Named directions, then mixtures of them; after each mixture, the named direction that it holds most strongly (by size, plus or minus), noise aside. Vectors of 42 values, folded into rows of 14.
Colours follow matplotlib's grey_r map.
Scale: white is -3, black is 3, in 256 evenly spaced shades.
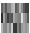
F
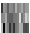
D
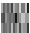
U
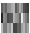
F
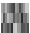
F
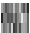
F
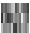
F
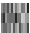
U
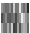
U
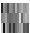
D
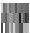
D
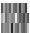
U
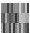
U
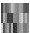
F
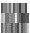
U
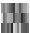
F
